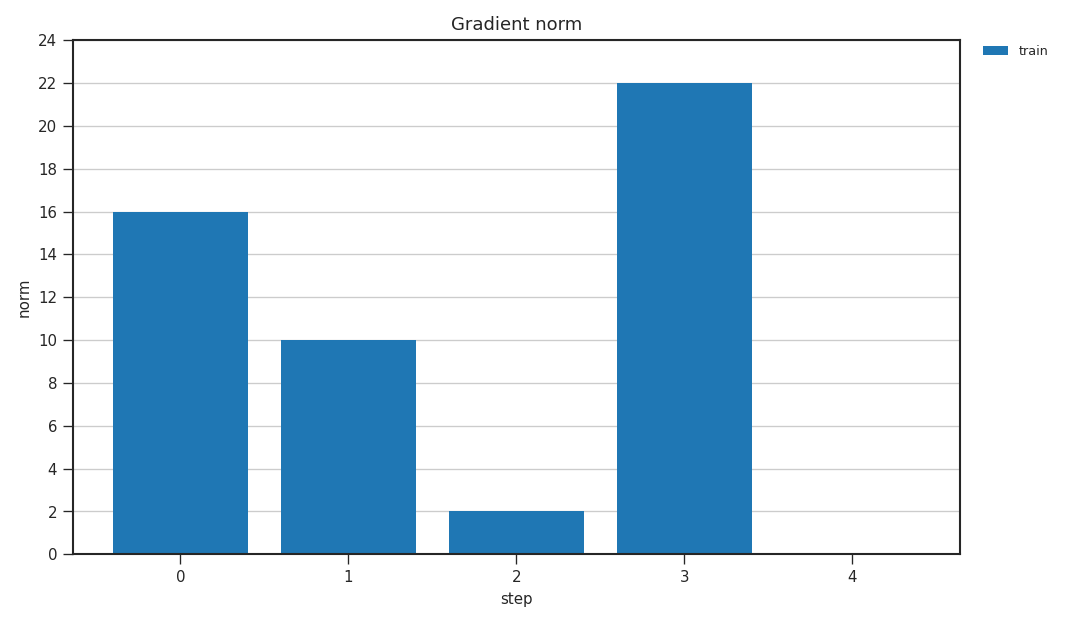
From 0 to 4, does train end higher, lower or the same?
lower
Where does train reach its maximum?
3
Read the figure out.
Title: Gradient norm
x-axis: step, ticks 0 1 2 3 4
y-axis: norm, ticks 0 2 4 6 8 10 12 14 16 18 20 22 24
Legend: train
Values:
train: 16 10 2 22 0
